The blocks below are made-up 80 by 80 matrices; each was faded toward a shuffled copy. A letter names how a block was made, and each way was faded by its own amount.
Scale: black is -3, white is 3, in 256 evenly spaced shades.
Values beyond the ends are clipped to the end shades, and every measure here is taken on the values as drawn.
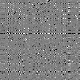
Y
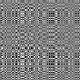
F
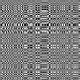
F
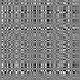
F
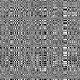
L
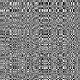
L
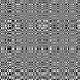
F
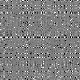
Y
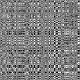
L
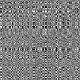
L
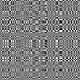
F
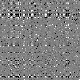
Y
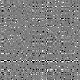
Y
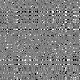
Y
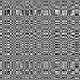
F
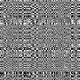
L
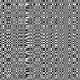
F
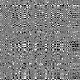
Y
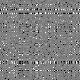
Y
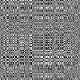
L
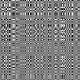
F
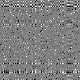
Y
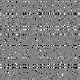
Y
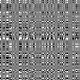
F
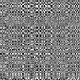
L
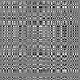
F
